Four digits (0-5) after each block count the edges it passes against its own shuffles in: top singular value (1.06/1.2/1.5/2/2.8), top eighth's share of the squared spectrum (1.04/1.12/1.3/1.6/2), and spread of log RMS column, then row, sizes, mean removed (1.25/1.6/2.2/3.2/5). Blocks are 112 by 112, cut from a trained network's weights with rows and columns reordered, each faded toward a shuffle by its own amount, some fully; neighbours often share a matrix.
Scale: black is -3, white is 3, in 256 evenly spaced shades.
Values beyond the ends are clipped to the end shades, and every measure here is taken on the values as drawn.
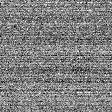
4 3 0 2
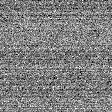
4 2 0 1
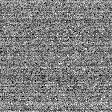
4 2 0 1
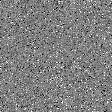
2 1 0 1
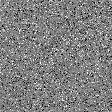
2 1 0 0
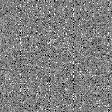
3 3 2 0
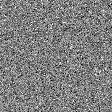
0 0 0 0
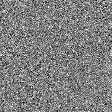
2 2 0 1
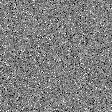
1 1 0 0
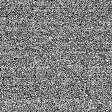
2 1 0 0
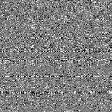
4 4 1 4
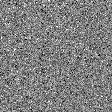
0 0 0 0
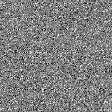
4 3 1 3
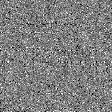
3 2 0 2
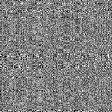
4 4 2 3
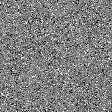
2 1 0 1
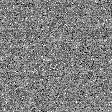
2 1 0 0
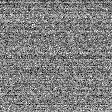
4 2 0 1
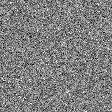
0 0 0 0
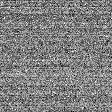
3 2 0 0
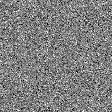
2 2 0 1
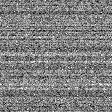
4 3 1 2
